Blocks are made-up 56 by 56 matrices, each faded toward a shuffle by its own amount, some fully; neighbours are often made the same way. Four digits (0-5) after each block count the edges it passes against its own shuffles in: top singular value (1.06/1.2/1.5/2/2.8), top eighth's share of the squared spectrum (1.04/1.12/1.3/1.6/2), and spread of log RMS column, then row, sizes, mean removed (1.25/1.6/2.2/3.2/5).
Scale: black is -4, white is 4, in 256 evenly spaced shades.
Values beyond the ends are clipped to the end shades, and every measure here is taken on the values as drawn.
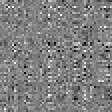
4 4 3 2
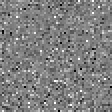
2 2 1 1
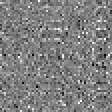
4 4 2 2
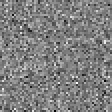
3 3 1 1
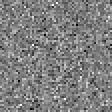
0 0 0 0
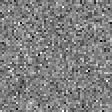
1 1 0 0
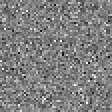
2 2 0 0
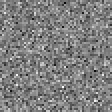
1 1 0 0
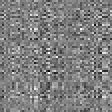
4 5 3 3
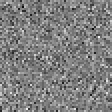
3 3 0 1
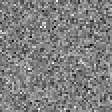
0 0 0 0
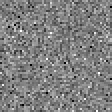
0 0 0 0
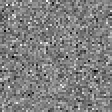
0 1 0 0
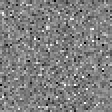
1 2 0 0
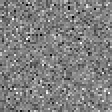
1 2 0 1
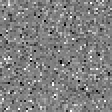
0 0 0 0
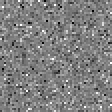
0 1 0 0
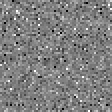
2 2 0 1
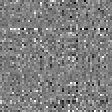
4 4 2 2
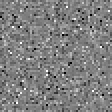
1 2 0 0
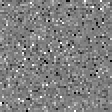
0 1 0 0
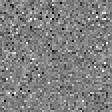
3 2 1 1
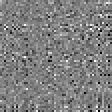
4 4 2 3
